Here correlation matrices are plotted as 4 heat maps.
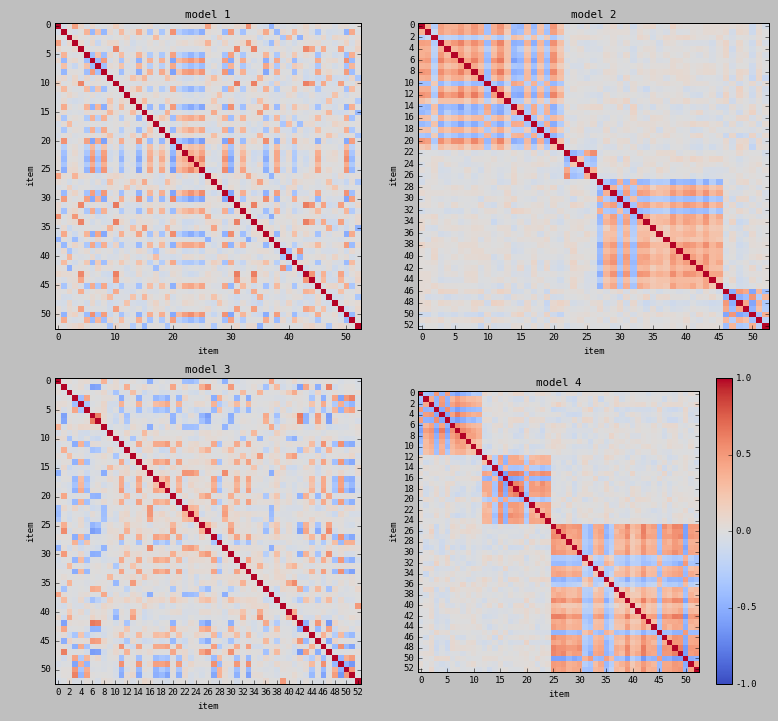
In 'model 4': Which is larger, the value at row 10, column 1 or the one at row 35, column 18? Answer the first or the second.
the first
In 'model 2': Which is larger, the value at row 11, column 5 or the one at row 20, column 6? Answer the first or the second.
the second
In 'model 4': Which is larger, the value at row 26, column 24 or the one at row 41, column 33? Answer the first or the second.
the second
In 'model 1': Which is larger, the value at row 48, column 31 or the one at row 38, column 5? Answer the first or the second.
the first
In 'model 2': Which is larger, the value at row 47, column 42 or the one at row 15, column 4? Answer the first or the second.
the first
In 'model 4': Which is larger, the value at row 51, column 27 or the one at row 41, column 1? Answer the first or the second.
the first
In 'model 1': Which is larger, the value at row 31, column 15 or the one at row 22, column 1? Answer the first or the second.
the first
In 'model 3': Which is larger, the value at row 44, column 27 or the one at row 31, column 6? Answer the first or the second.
the first
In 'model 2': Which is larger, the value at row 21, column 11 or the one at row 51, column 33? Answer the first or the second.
the first
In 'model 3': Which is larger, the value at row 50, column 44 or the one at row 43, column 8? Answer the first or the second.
the second
